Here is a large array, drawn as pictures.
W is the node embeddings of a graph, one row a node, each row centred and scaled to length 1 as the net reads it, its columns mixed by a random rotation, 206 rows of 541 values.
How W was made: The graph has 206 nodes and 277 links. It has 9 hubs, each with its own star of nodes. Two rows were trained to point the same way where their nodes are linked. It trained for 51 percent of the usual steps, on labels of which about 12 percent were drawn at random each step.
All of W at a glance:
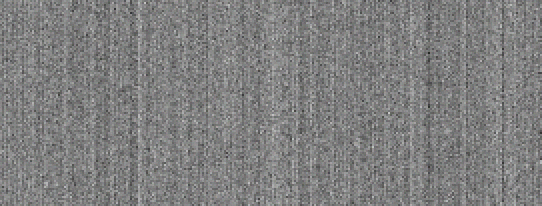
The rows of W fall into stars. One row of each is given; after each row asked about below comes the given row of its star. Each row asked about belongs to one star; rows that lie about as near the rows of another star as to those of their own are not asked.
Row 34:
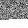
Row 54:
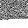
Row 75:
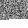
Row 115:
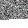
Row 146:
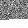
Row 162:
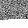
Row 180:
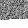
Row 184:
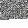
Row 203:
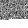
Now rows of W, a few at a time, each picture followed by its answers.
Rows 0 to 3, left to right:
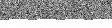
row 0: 180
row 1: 75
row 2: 75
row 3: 146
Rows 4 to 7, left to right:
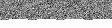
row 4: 180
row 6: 203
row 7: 184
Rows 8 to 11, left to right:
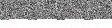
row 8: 54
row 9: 146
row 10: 54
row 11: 54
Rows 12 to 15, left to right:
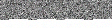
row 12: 184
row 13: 180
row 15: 203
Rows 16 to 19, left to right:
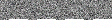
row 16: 115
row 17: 162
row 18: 203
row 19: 115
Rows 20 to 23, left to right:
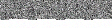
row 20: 184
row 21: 75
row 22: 54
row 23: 115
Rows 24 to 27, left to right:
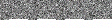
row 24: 162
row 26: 146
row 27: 162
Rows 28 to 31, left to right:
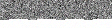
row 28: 162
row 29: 75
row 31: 184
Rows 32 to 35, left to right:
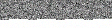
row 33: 180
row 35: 54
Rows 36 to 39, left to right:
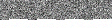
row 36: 75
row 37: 146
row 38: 162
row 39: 115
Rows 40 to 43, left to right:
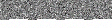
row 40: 54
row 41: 146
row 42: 184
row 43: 180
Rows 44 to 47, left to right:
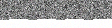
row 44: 146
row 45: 54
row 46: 34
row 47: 34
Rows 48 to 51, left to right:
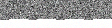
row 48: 34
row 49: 54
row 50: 184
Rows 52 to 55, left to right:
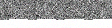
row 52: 115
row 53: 203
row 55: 180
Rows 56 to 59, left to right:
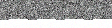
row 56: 162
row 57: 75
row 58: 203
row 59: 203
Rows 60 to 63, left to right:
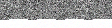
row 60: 34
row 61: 203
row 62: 34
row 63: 162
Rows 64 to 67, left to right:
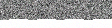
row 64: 115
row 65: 180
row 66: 184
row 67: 162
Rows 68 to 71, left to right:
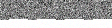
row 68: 54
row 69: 34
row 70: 203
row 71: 146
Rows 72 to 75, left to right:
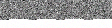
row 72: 203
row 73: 34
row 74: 54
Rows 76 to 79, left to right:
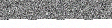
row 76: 203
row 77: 146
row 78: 75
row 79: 180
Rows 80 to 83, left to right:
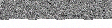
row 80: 75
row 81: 203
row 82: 162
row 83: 75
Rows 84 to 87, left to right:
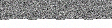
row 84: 146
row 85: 115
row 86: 75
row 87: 180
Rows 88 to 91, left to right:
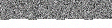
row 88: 34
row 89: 115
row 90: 180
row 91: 54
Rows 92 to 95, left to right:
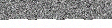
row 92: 162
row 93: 203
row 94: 34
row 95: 75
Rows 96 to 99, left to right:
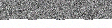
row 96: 75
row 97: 34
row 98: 146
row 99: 115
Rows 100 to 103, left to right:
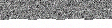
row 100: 162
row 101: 203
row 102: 180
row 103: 34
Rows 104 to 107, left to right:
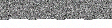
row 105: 162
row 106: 54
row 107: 162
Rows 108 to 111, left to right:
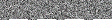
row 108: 203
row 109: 146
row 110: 162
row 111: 75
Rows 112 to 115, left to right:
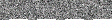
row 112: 180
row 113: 115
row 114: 34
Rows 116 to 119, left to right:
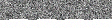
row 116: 162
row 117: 203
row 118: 184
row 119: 75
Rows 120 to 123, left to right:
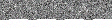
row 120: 162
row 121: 180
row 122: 162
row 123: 203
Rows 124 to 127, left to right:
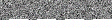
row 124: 115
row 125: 180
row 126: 184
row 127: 180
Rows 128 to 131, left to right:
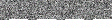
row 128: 75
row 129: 34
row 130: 184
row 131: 34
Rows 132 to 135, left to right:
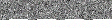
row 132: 34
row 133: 146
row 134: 162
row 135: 184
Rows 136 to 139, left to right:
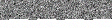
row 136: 115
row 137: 180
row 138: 180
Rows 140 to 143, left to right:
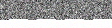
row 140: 146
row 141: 203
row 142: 184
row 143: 203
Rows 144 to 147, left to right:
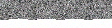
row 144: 162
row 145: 115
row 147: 203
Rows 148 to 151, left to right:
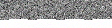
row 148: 203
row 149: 75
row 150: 162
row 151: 184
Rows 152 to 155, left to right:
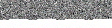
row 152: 54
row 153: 54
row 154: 184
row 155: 54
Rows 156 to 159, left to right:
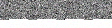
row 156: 203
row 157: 115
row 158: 34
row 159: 203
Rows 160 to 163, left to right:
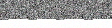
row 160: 180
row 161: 203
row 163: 146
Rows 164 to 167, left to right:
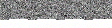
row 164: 54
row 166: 162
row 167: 203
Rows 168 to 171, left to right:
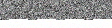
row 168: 180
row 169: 54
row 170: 75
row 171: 203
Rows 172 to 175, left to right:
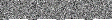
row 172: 146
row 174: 180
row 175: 203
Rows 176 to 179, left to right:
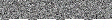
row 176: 180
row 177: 146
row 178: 54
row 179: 180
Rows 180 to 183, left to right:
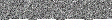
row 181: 184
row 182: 34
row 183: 184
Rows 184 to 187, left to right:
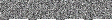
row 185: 184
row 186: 34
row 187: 203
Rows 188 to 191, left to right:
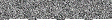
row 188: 115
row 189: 146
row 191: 180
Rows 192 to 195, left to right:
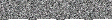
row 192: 162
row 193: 146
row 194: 184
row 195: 146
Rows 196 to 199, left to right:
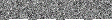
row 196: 180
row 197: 180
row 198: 146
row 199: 34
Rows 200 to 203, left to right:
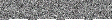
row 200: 54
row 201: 34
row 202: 146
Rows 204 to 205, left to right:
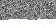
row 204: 203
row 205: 75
